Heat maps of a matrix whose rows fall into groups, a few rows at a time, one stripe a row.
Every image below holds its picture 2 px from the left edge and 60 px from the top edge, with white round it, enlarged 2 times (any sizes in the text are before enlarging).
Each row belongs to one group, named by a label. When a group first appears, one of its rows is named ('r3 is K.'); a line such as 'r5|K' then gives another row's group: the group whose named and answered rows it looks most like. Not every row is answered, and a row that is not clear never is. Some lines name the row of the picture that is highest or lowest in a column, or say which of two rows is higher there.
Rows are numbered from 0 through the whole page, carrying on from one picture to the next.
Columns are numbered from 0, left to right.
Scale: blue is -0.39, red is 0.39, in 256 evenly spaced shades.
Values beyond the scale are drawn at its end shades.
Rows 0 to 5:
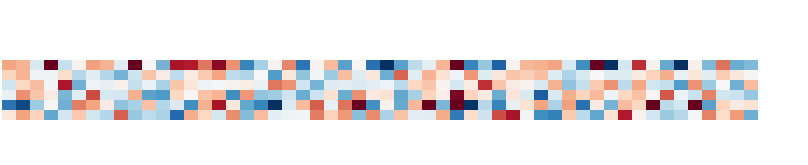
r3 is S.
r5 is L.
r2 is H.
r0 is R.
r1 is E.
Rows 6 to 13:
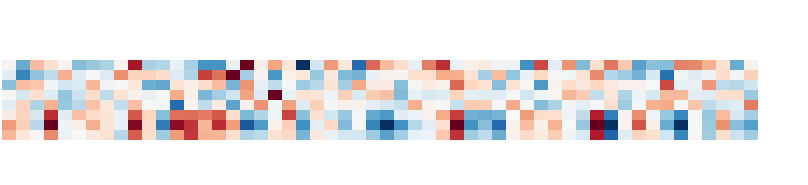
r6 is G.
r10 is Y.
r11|R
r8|S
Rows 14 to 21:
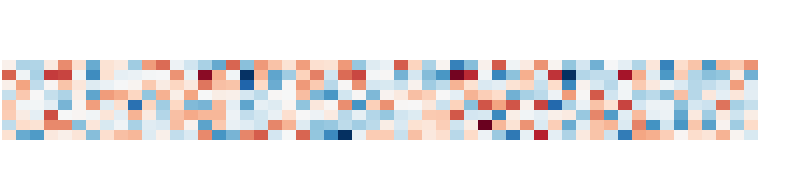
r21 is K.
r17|K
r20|H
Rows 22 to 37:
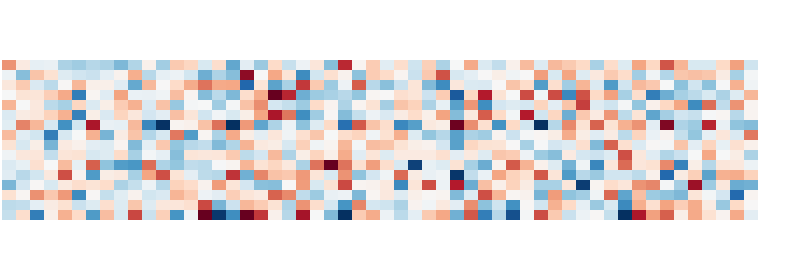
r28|S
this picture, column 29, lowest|32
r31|L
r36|K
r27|H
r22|E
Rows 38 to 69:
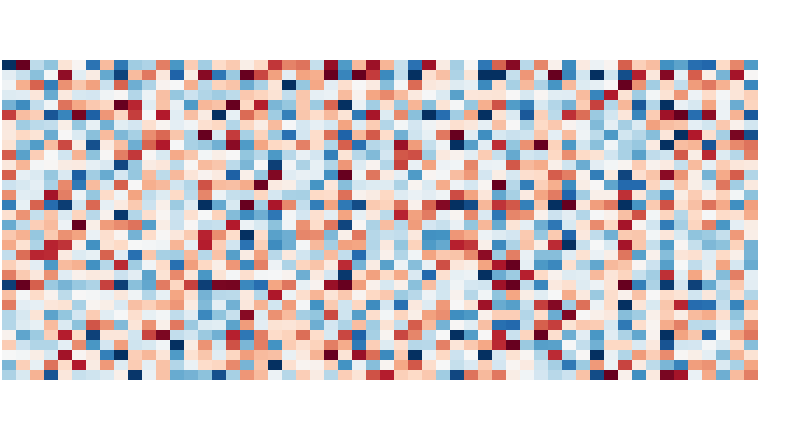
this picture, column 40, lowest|56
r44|E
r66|L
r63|G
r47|K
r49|E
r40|L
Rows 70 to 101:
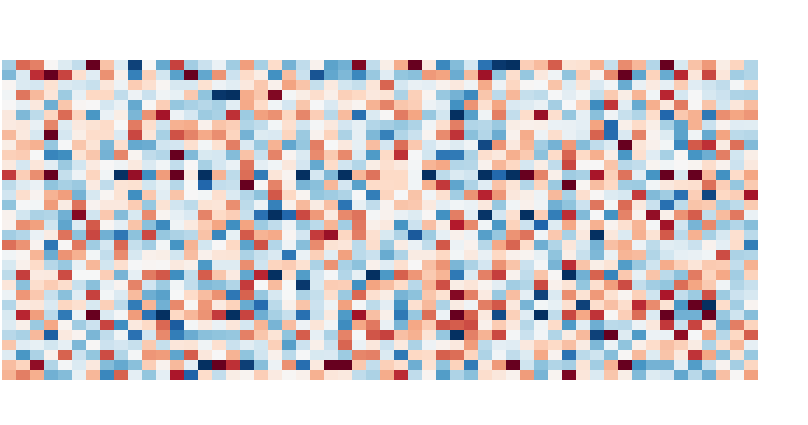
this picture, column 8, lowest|81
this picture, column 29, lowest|87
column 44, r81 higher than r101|Yes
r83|H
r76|R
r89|L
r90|G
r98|E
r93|S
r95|S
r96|Y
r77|R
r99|Y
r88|L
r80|G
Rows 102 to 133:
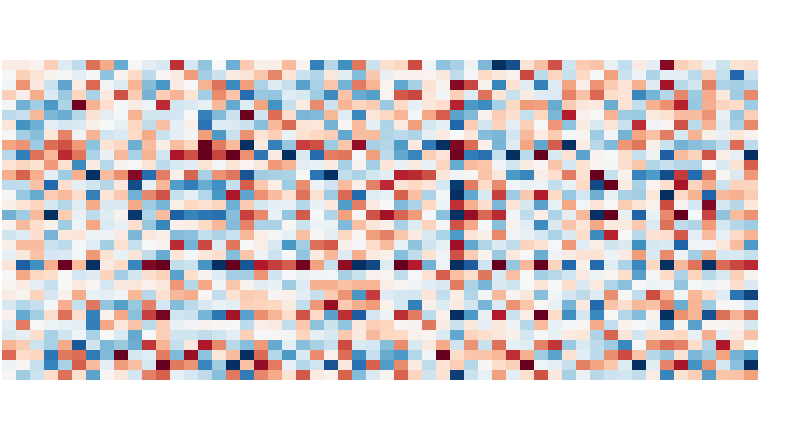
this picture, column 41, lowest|111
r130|E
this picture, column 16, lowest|132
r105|K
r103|H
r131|L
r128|K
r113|K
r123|Y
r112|H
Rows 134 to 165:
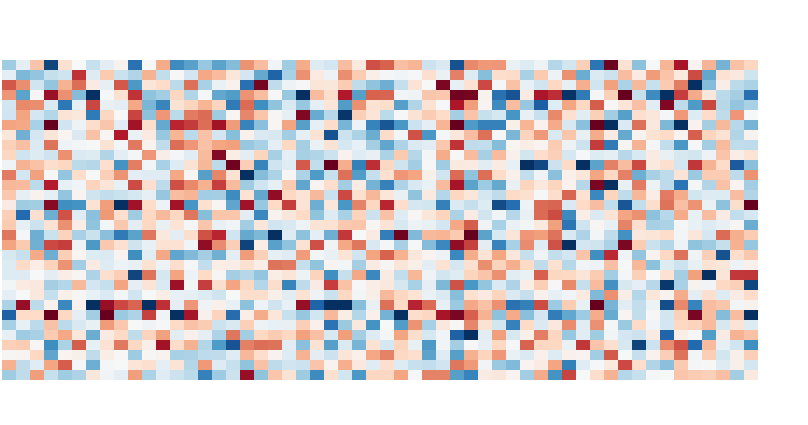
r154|H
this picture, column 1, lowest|149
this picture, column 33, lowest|161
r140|R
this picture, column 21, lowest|137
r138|S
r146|R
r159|Y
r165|G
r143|E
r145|K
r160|K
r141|K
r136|L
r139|K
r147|E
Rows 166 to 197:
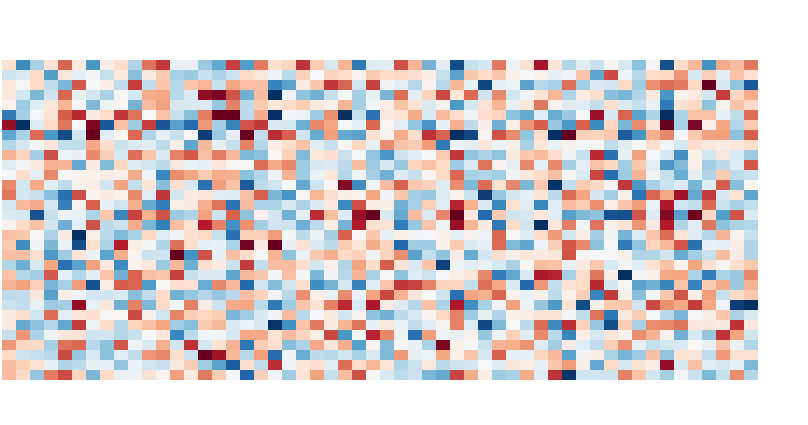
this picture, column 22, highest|181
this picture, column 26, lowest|171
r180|S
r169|E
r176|H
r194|L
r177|R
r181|Y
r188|K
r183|E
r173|G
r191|R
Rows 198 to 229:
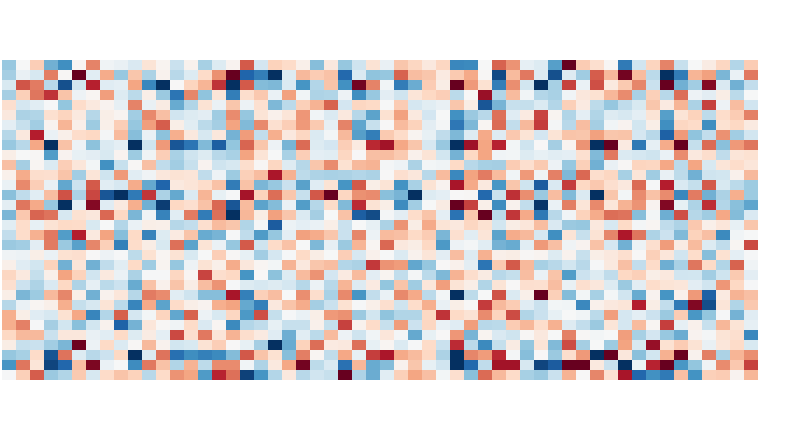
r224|E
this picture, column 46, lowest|229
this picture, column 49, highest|222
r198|G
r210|S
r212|S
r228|G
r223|L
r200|S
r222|H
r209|H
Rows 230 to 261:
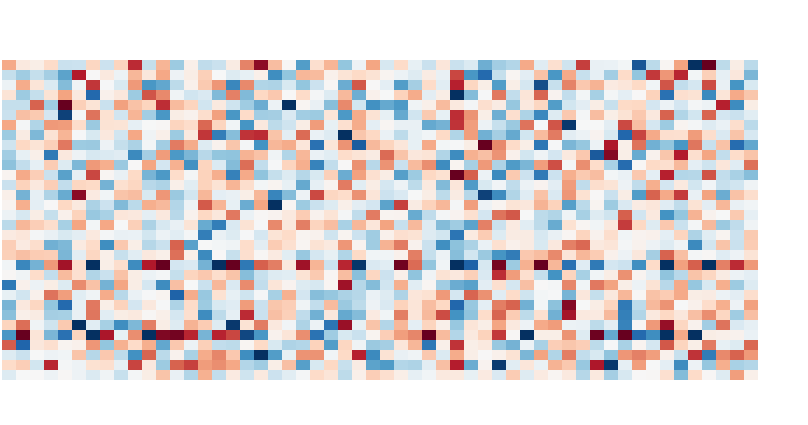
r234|L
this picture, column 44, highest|257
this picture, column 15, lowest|250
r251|L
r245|L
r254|G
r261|Y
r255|G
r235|S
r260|R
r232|S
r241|S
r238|H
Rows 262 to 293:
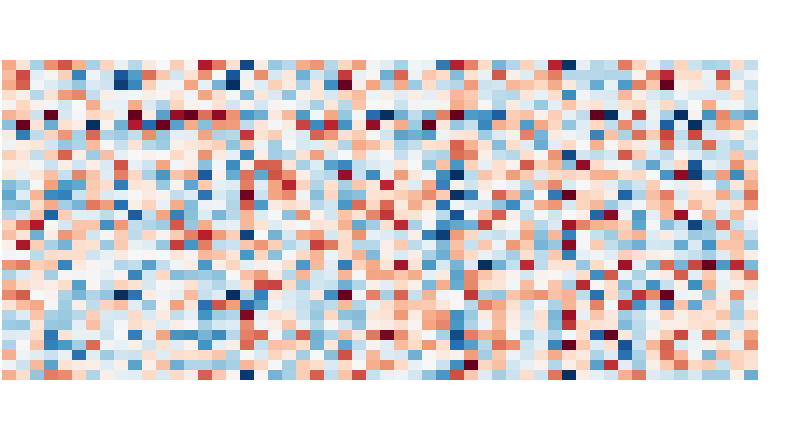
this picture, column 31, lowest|279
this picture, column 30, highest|268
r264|E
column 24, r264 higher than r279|Yes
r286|K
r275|G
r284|H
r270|S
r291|E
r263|E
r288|G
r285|E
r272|H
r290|G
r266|S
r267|R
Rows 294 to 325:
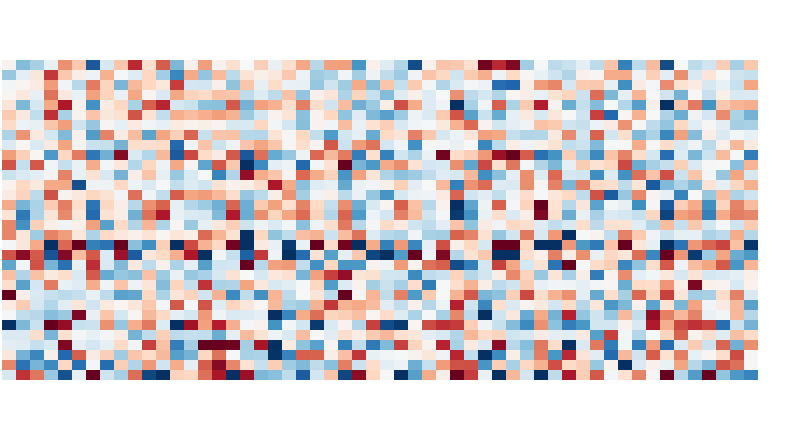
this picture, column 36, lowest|313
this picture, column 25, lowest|312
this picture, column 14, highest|322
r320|Y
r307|R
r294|L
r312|L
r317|E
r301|K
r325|S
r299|R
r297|R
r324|E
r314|G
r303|L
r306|H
